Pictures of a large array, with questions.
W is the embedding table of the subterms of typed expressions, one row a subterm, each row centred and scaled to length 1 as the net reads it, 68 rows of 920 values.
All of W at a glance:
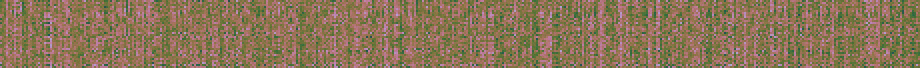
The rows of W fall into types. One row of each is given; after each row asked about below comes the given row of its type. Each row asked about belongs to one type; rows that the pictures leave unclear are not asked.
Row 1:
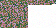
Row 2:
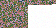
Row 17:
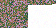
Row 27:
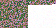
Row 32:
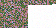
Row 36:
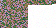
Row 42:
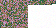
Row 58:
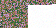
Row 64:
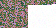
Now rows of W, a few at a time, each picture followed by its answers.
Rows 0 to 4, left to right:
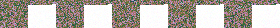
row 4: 1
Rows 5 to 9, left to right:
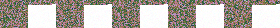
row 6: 42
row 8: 58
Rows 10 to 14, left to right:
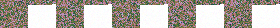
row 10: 27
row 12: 17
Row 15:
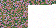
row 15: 36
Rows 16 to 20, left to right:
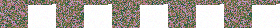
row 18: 64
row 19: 1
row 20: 17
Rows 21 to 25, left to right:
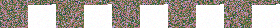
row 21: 42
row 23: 64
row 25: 1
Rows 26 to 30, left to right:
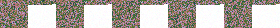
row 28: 27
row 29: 1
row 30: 2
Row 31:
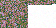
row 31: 1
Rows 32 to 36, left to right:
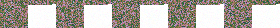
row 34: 1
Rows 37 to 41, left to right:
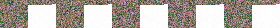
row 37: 17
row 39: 27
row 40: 64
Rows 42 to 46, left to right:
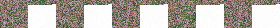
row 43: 36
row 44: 64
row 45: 17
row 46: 64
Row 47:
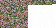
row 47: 42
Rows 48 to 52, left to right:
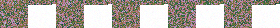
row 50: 42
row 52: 42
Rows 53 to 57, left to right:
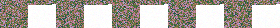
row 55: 32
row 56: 36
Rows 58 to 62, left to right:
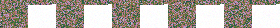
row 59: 36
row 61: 32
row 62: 36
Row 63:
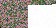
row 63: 42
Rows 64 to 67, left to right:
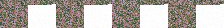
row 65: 64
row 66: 36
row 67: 2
